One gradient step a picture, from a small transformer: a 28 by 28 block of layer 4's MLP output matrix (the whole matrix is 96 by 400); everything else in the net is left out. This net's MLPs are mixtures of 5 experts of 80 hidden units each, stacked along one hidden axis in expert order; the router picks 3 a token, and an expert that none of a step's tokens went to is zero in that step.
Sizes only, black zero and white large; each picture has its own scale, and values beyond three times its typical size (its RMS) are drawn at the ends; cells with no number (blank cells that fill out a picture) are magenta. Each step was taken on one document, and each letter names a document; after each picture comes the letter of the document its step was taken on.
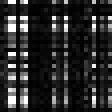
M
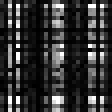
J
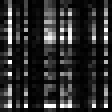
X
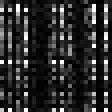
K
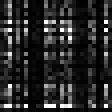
X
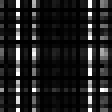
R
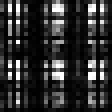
J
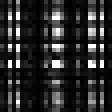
J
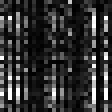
K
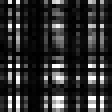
J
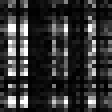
M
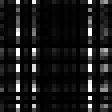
R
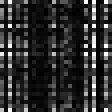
K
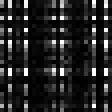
K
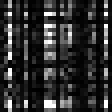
X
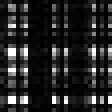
M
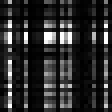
X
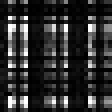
M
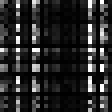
R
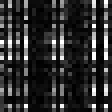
K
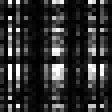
J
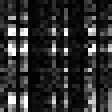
M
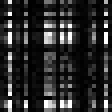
X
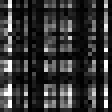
X
